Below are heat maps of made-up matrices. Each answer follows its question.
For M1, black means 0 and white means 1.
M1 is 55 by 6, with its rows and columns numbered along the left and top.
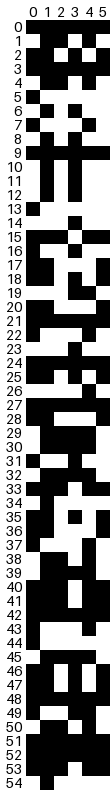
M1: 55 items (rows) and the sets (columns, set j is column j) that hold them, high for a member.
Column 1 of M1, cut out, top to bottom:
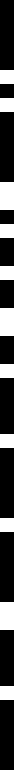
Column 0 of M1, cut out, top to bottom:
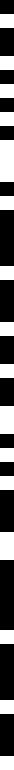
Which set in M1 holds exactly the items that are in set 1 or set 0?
5
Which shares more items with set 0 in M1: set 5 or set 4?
set 5
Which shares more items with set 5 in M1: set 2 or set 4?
set 2
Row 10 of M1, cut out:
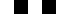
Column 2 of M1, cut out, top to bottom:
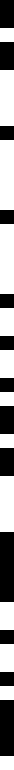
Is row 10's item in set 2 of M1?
yes
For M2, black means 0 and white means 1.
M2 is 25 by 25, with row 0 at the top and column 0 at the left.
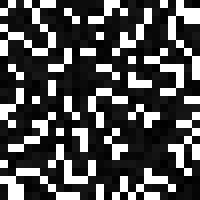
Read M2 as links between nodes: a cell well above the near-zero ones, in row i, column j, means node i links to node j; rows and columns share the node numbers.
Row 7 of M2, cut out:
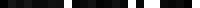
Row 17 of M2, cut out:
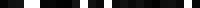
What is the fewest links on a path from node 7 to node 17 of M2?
3
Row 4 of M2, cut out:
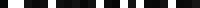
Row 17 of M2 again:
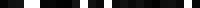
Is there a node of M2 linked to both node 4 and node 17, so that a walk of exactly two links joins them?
no
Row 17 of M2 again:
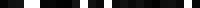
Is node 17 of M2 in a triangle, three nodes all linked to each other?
no
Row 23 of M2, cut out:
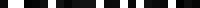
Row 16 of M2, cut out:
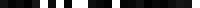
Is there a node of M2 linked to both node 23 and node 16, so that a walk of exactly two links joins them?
no
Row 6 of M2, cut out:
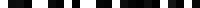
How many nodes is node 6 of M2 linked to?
9
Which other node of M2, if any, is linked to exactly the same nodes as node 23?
node 4
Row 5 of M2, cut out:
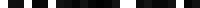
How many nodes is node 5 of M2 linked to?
6
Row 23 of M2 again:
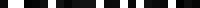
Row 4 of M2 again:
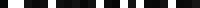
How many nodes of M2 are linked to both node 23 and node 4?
7
